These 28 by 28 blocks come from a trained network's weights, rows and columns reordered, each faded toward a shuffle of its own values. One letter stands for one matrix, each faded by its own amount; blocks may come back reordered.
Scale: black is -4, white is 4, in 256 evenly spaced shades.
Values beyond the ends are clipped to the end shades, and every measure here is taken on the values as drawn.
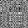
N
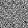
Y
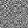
N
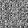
Y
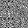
Y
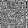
Y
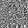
Y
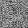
N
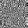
N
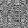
N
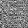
Y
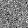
Y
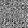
N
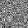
N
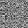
N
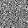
Y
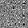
Y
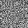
Y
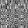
N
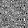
Y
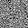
Y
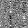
Y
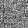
Y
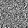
Y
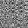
N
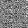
N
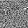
Y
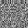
N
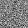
Y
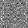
Y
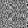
N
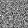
Y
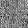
Y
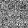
Y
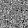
Y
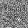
Y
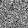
Y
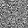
Y
